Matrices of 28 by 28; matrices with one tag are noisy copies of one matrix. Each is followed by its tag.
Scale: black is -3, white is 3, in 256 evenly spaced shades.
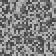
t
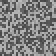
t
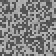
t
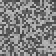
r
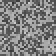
r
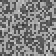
t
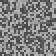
t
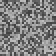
r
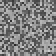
r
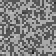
r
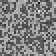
t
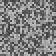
r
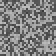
r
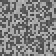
t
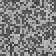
r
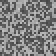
t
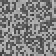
t
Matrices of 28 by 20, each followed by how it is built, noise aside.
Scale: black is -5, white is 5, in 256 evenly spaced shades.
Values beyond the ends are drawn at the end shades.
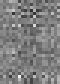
low rank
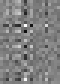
low rank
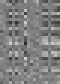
low rank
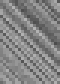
Toeplitz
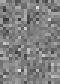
low rank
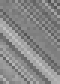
Toeplitz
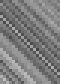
Toeplitz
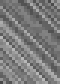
Toeplitz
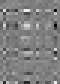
low rank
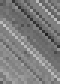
Toeplitz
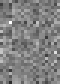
low rank
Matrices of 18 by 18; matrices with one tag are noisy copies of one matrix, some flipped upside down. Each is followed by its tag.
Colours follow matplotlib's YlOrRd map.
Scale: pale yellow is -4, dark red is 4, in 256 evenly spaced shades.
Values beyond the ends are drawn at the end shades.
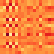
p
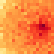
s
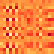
p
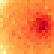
s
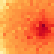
s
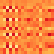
p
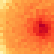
s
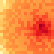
s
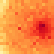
s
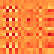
p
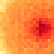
s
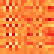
p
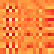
p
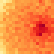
s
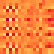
p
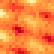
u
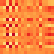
p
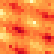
u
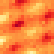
u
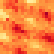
u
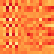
p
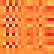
p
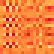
p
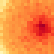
s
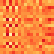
p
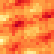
u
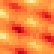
u
